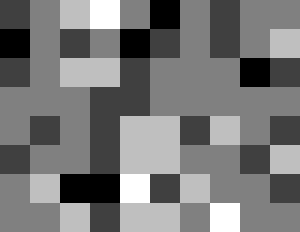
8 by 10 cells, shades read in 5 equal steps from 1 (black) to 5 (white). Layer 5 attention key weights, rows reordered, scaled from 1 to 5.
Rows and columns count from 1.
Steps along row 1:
up up up down down up down up same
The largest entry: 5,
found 3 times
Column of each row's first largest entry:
4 10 3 1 5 5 5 8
